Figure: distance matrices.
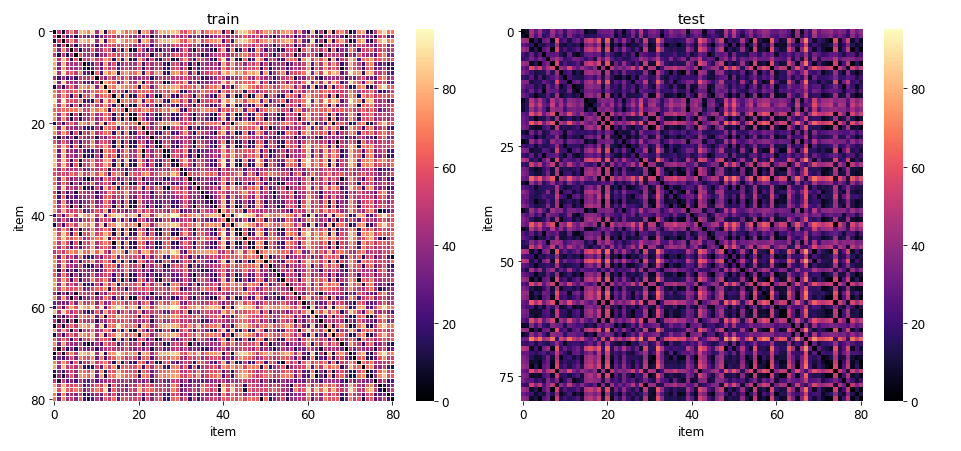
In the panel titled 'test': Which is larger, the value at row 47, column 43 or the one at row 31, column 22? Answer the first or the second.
the second
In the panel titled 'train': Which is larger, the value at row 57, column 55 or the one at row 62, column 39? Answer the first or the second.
the second
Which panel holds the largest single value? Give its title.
train
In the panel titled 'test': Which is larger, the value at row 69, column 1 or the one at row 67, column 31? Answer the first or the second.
the second
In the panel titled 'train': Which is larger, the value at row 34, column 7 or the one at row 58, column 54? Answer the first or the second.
the second
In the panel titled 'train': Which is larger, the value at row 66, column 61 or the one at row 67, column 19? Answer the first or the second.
the first
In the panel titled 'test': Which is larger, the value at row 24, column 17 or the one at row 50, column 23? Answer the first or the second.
the second
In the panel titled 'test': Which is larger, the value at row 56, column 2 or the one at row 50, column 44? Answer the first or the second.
the second
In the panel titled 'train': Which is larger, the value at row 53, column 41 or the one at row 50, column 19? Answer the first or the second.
the first
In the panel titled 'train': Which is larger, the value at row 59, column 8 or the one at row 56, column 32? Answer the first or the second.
the first
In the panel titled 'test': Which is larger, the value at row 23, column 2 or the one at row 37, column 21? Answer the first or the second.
the first
